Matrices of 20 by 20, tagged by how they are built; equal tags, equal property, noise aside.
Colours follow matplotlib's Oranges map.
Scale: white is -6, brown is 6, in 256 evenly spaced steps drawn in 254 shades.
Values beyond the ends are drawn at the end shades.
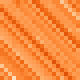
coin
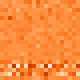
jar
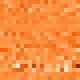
jar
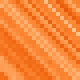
coin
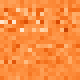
jar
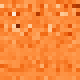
jar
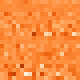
jar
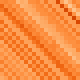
coin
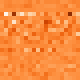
jar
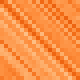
coin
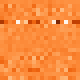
jar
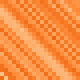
coin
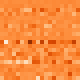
jar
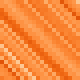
coin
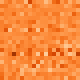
jar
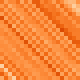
coin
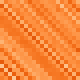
coin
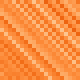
coin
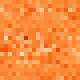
jar
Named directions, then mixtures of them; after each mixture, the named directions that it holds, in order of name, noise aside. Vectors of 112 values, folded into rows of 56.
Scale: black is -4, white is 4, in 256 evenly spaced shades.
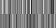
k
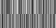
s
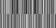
s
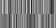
k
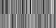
k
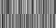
s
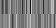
k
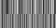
k, s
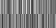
k, s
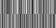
s
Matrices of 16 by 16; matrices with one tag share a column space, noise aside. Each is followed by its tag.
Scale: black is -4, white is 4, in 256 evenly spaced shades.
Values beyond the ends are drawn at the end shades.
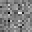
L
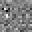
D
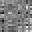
L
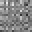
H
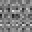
D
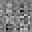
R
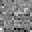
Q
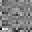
Q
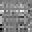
R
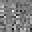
R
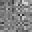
H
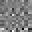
Q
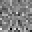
Q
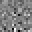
Q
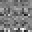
Q
